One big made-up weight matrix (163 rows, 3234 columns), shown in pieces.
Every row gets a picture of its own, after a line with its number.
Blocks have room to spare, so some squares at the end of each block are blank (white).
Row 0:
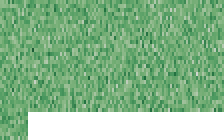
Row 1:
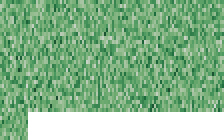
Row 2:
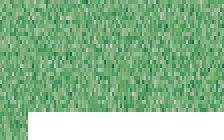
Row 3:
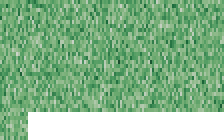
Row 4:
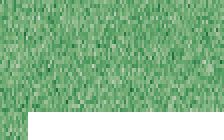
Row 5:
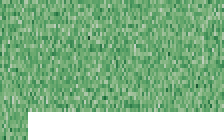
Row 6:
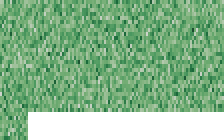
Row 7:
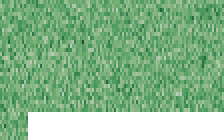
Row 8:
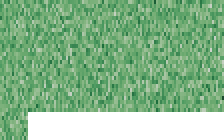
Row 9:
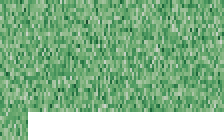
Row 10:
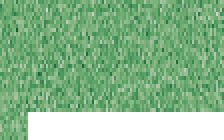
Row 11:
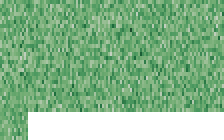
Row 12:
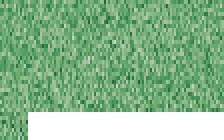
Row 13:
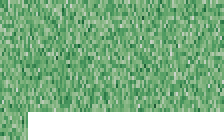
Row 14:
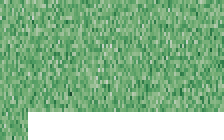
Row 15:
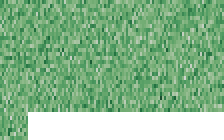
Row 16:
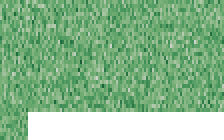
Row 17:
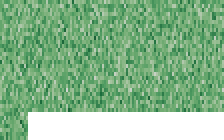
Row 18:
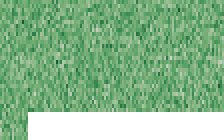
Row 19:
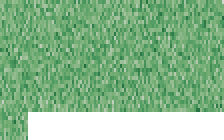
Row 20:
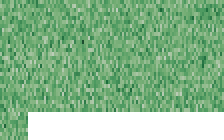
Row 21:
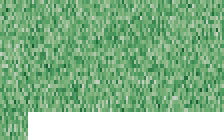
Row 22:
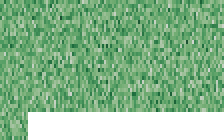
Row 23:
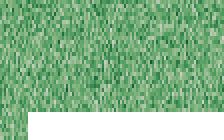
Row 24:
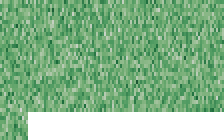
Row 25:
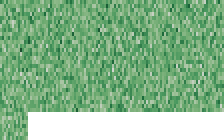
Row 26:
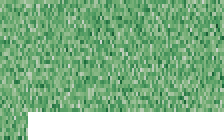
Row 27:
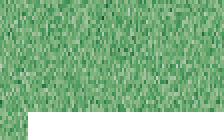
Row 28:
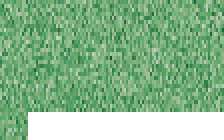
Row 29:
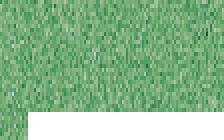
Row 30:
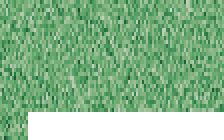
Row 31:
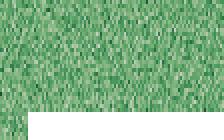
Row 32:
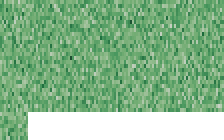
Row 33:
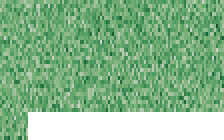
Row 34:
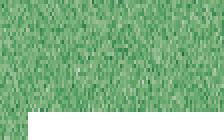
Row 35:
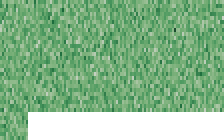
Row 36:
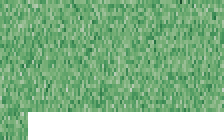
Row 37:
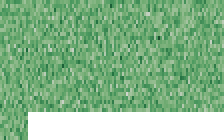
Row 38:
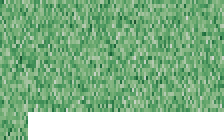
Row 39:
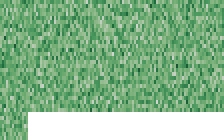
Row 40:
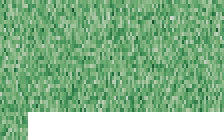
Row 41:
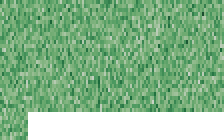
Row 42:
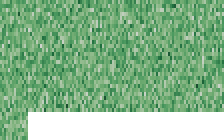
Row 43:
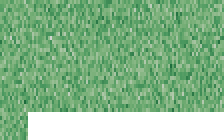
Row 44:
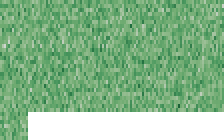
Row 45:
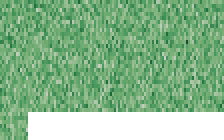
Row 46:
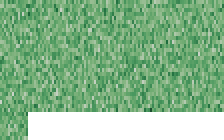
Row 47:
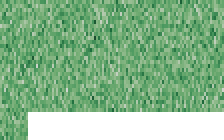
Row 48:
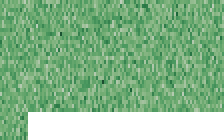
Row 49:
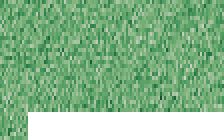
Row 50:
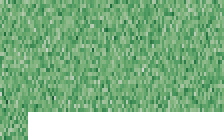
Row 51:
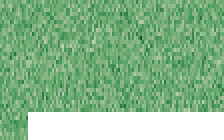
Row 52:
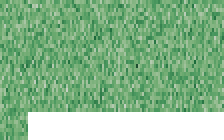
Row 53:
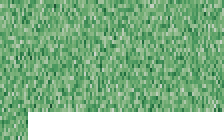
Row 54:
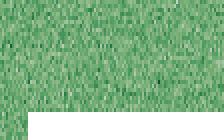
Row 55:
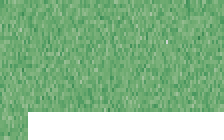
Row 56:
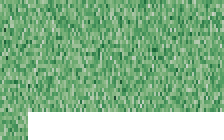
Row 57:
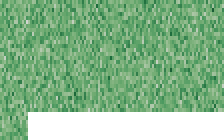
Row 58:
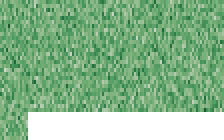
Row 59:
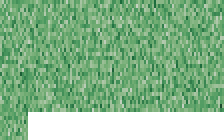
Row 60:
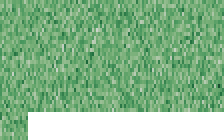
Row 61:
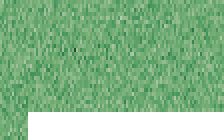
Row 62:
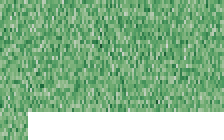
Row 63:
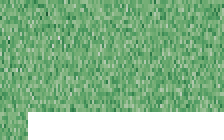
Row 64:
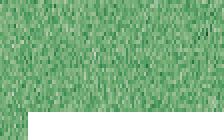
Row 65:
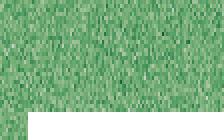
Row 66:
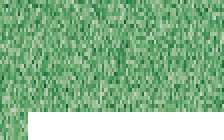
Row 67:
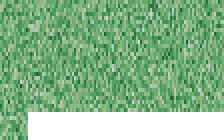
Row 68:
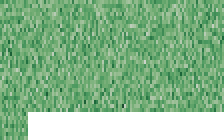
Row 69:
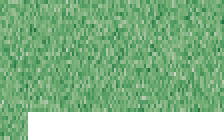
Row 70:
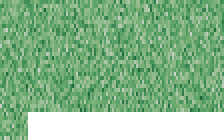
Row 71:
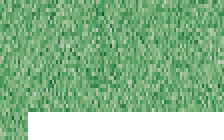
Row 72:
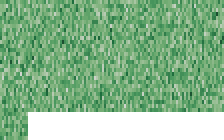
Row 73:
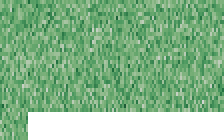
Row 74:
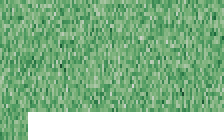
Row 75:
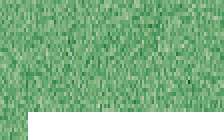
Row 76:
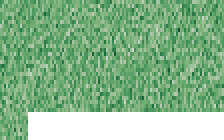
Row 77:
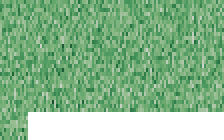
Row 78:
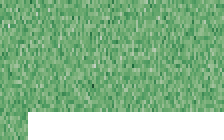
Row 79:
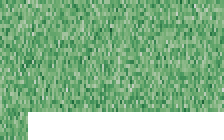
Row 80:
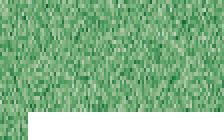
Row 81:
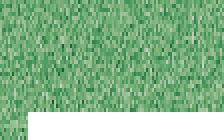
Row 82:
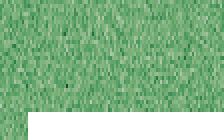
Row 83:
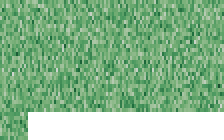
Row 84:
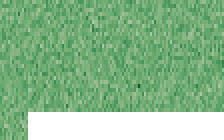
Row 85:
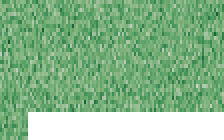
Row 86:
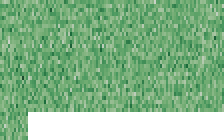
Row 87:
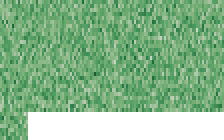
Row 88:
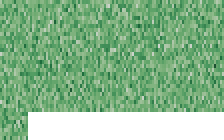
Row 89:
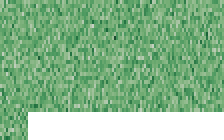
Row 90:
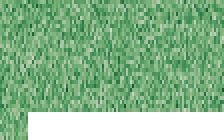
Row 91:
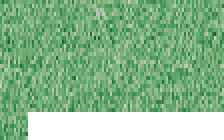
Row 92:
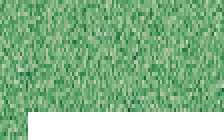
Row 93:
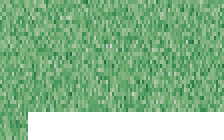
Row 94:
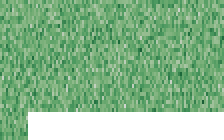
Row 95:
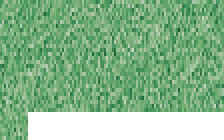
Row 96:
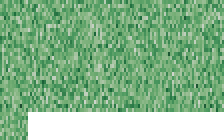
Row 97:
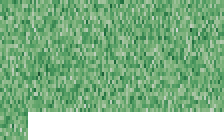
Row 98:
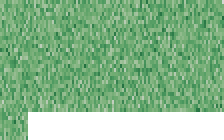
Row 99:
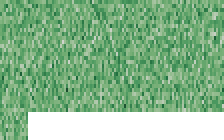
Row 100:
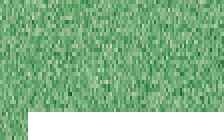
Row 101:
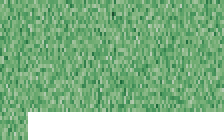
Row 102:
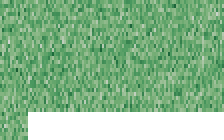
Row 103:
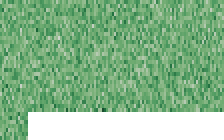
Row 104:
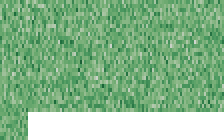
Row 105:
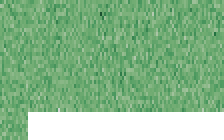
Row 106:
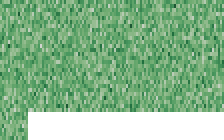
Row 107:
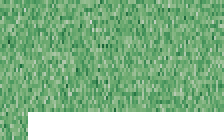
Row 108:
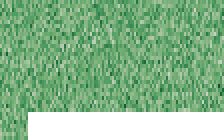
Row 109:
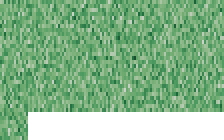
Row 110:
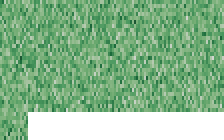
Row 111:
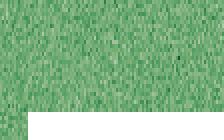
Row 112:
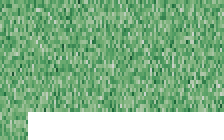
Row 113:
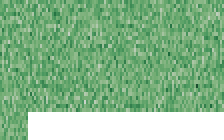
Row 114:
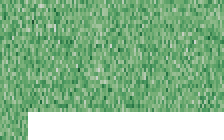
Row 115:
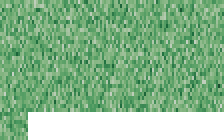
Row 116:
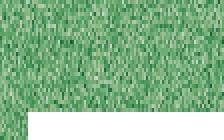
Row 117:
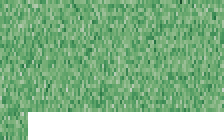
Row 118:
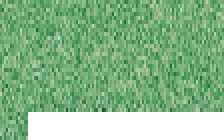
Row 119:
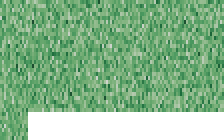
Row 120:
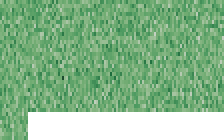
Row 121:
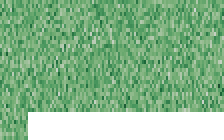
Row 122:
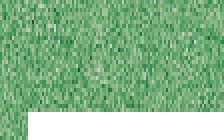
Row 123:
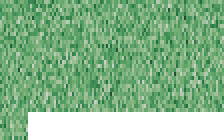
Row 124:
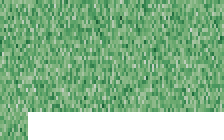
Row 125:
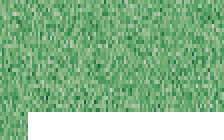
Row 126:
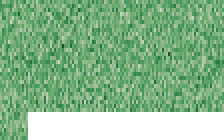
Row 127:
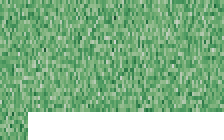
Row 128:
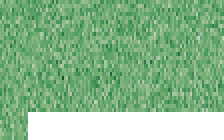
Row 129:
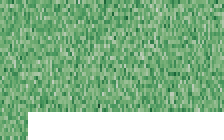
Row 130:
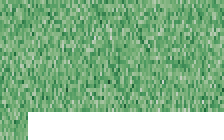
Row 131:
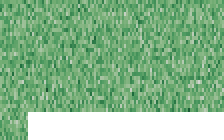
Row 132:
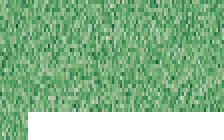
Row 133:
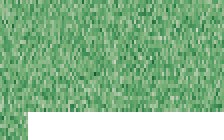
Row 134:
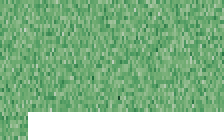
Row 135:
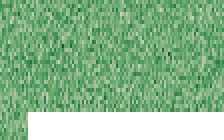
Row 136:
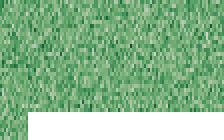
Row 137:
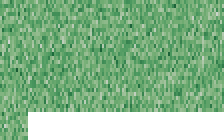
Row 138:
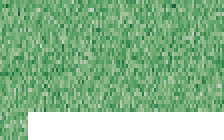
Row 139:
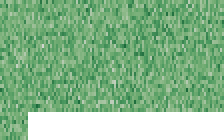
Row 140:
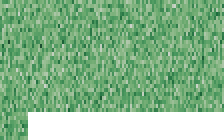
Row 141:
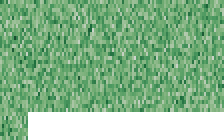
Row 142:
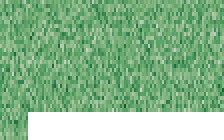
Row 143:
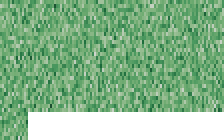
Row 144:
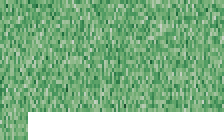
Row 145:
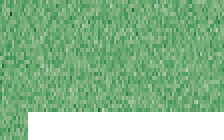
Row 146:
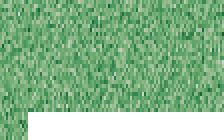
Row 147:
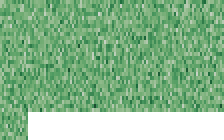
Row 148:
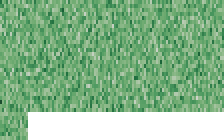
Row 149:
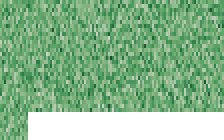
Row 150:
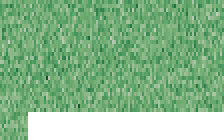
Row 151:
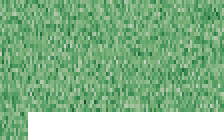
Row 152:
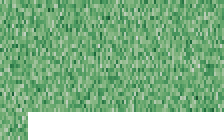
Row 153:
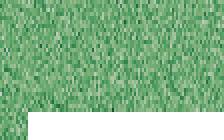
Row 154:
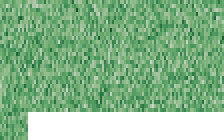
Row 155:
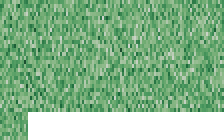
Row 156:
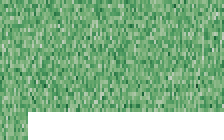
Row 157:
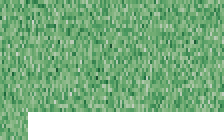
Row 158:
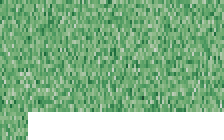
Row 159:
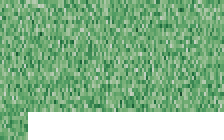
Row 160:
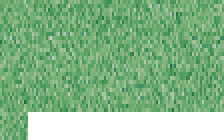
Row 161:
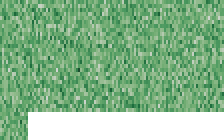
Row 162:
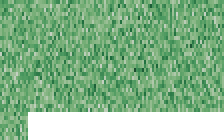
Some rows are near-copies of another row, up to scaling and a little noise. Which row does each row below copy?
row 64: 29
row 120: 128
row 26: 33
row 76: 95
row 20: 7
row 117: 36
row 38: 110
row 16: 104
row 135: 126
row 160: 43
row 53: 143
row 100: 14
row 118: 103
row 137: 102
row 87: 133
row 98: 19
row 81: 77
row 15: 49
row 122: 114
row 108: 121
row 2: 93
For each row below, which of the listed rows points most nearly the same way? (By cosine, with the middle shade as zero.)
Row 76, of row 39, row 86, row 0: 39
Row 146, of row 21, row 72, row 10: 72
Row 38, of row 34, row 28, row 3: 3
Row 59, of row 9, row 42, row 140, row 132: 9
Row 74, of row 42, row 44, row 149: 42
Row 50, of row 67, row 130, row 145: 130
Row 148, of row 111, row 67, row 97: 97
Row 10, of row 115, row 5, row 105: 5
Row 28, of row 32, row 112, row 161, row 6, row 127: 127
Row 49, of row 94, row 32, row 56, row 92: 32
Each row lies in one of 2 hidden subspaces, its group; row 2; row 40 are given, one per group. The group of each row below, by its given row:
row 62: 40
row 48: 40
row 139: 40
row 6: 40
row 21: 40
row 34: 40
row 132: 40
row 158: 40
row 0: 40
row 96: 2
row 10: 2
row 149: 40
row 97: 40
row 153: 40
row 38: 40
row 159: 2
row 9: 40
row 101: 40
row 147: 40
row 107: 2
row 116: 2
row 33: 40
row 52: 2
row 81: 2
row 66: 2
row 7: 2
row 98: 40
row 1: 40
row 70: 40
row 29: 40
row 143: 40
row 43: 40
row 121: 2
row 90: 2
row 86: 2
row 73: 2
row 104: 2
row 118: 40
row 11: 40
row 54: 2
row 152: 40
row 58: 40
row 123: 2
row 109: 40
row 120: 2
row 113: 2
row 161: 2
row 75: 40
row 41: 40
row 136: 40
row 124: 40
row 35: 40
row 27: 40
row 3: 2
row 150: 2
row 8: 2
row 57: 40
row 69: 40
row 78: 40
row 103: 40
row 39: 40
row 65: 40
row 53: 40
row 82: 40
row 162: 40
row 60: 2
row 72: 2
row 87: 40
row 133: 40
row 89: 40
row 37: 40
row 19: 40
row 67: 40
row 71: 2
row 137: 2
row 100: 2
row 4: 40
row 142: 2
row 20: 2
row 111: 40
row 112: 2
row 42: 2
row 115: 2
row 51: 2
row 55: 40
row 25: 40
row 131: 2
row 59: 40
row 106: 2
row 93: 2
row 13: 40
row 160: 40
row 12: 40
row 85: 2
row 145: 40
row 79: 2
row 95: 40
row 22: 2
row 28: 40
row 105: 40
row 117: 2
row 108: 2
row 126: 2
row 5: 2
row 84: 2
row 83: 2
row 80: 40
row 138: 2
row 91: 2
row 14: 2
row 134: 40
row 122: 2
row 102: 2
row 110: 40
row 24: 40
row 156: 2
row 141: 40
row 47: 2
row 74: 2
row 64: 40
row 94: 2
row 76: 40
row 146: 2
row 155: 40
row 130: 2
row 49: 40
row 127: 40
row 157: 2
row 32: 40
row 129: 40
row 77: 2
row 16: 2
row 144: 2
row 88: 40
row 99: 2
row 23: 2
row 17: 2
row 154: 2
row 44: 2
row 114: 2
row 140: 2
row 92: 40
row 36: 2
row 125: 2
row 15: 40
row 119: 2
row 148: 40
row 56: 40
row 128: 2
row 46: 40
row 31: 40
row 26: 40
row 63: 2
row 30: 40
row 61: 40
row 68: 2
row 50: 40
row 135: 2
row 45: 2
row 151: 2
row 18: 2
